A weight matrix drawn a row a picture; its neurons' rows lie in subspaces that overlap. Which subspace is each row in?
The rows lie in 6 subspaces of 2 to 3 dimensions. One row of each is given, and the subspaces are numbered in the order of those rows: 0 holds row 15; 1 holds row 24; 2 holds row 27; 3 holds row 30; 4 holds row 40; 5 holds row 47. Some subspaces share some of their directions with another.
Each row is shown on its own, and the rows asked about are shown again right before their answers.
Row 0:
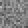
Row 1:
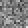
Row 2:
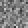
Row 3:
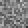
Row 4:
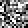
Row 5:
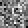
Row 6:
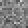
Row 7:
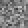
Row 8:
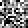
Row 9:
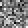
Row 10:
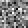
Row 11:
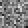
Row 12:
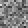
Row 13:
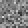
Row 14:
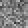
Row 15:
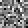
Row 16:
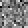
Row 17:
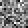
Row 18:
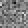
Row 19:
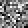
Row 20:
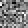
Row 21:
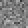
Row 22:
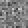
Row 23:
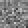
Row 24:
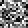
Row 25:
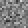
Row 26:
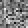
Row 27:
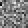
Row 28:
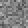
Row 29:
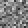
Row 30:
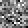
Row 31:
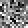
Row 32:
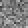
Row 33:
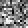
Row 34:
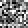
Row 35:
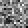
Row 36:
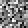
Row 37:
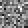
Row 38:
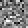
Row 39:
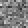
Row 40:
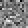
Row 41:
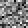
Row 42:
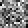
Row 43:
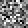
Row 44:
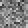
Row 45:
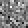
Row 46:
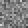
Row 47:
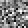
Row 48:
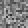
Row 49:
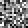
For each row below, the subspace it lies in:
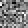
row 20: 2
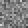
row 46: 1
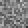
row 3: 1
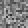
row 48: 5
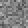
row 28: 3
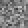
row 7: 4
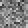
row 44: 1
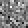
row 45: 0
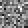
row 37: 0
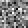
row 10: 5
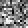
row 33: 2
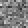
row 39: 3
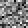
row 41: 3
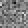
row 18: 2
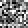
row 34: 2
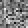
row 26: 5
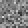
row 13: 3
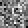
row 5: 4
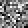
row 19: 0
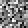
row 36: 4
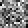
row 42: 1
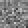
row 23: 5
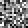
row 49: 1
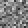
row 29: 3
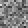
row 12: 3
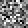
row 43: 0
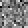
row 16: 5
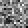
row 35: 2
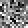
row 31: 0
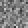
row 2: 3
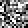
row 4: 0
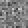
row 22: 5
